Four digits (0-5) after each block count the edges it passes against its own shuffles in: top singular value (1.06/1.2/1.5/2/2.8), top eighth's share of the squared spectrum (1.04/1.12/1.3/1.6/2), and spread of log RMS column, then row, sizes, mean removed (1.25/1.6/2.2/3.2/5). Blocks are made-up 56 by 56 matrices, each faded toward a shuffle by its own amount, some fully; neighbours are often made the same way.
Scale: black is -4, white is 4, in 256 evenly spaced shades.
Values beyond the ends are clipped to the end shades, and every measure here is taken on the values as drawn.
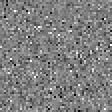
0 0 0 0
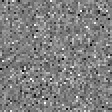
0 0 0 0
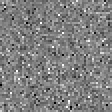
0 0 0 0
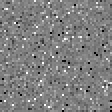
0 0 0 0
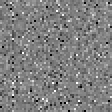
2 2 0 0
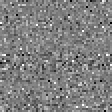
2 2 0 2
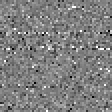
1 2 0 2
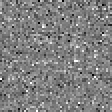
0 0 0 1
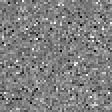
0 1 0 1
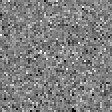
2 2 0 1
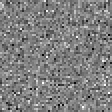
2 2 0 0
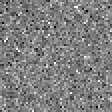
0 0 0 0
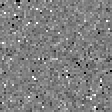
1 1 0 0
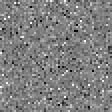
1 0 0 0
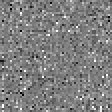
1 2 2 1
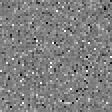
0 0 0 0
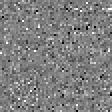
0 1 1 1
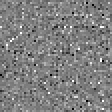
2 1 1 1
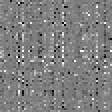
4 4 2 2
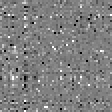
4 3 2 1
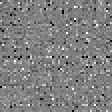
4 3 1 2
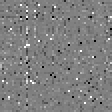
3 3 1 1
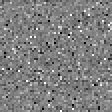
1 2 0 0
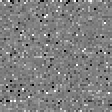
3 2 0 1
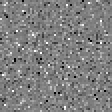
1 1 0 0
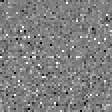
2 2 0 1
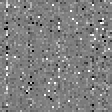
2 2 1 0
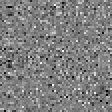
3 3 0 2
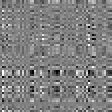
5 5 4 4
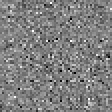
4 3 1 2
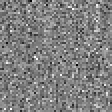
3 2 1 0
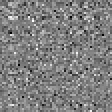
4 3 1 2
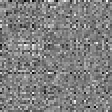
4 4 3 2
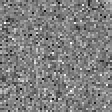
2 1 0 0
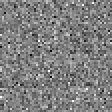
3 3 1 1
